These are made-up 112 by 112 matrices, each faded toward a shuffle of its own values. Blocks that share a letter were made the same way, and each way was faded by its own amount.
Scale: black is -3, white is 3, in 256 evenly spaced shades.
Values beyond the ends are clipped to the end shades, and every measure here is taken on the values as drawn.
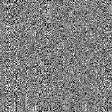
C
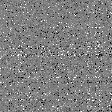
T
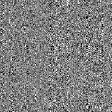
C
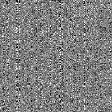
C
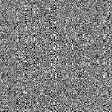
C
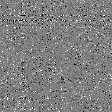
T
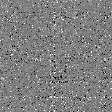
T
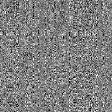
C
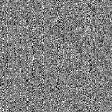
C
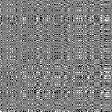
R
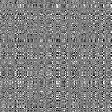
R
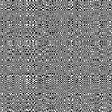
R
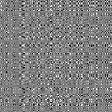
R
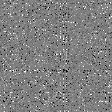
T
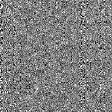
C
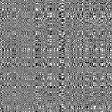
R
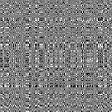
R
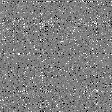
T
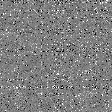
T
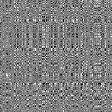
R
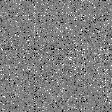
T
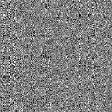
C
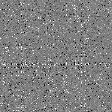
T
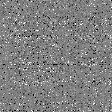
T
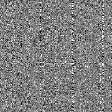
C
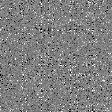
T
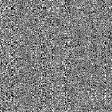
C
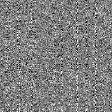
C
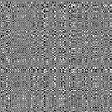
R
